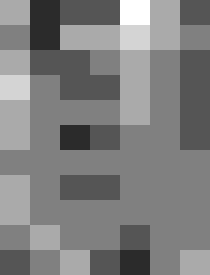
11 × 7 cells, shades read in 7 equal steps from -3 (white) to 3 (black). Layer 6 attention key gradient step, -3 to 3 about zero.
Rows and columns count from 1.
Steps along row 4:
up up same down up up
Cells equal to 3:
0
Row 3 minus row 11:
-2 1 2 -1 -3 0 2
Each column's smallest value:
-2 -1 -1 -1 -3 -1 -1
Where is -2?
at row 2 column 5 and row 4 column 1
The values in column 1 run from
-2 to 1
